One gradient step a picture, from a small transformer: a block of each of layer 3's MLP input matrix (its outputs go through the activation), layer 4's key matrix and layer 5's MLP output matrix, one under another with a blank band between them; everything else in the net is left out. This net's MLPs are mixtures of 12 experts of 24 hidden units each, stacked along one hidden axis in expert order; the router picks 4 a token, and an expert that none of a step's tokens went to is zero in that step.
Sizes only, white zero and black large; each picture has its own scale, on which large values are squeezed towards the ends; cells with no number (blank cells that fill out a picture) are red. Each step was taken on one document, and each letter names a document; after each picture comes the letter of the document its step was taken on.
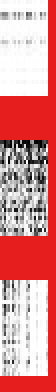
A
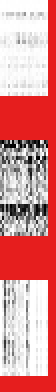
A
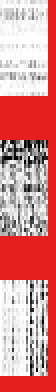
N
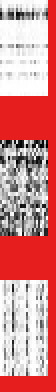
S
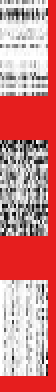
S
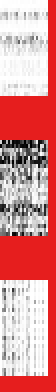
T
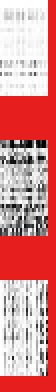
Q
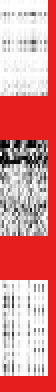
T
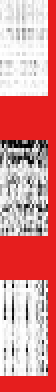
S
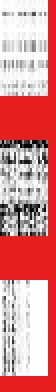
T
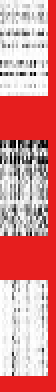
S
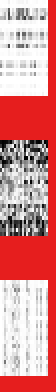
S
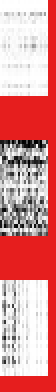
A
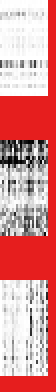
Q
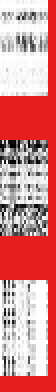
T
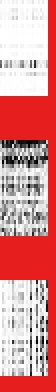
N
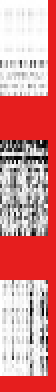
N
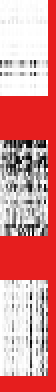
N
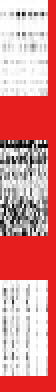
T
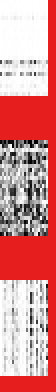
Q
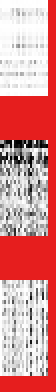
Q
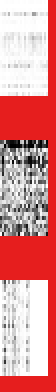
A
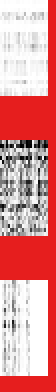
A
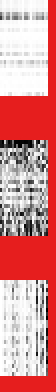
Q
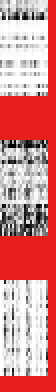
S
